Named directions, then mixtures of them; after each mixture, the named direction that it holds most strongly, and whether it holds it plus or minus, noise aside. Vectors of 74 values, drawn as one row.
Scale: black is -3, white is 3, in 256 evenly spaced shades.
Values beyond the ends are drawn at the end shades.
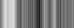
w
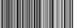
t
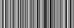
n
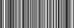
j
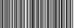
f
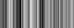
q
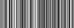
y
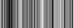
t, plus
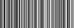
n, minus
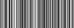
y, plus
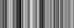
q, plus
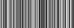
f, minus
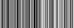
t, plus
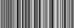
t, plus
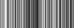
y, minus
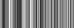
q, plus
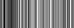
n, minus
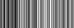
n, minus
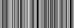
n, plus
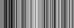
w, minus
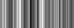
q, minus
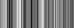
q, minus
